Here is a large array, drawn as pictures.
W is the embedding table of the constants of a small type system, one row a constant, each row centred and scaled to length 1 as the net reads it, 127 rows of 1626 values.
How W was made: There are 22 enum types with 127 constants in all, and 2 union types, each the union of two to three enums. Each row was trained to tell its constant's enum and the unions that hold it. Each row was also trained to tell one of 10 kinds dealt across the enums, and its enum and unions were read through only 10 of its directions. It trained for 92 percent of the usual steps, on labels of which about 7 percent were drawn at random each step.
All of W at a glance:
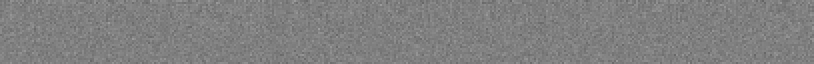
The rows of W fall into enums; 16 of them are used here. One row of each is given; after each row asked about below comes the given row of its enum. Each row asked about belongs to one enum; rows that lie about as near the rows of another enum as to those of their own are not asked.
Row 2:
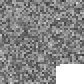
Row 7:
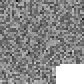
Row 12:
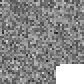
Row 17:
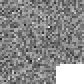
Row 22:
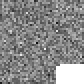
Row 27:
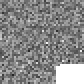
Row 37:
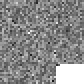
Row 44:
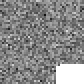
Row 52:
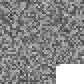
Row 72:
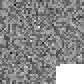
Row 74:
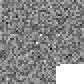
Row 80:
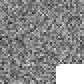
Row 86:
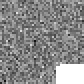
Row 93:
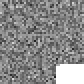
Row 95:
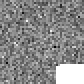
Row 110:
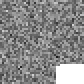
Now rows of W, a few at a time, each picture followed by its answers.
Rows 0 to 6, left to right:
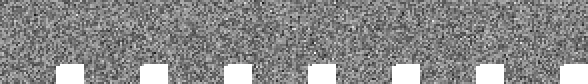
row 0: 22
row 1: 17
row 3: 27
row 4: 110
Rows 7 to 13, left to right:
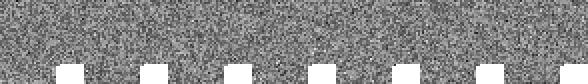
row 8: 22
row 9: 17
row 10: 44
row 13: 22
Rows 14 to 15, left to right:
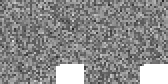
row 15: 2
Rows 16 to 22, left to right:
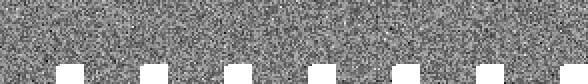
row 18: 44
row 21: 2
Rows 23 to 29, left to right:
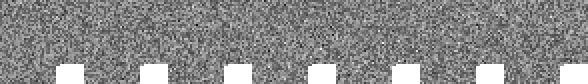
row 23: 22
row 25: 17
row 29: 17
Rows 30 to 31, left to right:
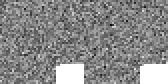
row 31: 80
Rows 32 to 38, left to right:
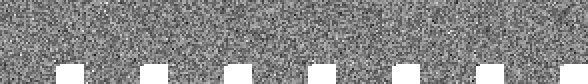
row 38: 52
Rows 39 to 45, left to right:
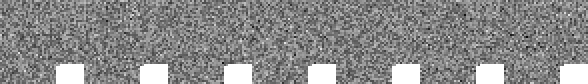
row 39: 17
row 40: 95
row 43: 80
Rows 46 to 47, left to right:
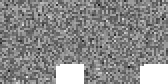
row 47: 44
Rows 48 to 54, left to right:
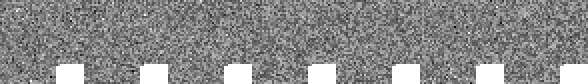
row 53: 37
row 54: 2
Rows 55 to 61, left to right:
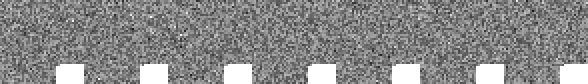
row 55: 95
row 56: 44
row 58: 52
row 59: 74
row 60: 95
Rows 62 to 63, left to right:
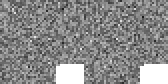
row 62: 80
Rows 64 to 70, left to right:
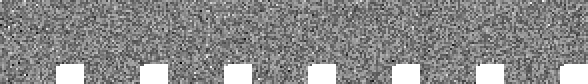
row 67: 110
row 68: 22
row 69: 44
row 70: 95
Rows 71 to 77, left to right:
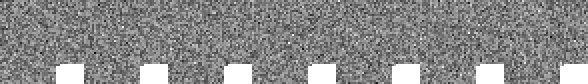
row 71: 7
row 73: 72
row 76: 27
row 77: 17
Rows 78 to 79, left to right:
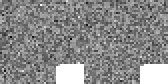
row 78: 2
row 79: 93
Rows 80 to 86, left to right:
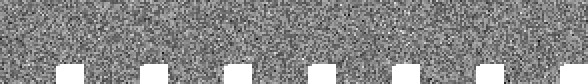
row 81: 52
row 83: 72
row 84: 72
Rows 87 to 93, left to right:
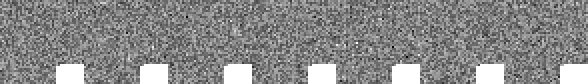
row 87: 44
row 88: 22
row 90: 110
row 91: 93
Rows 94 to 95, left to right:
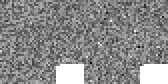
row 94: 27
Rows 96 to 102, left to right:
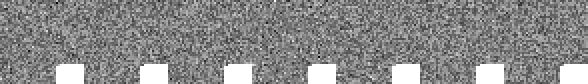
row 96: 80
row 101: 110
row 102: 93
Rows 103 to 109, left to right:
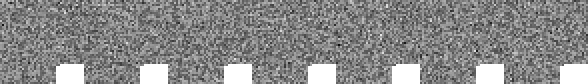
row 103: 93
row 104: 52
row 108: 37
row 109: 110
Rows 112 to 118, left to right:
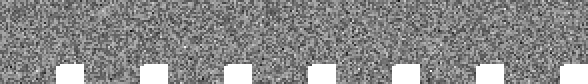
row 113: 2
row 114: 52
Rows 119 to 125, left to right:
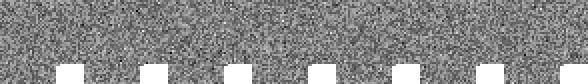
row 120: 27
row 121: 7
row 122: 93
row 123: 2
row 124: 110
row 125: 95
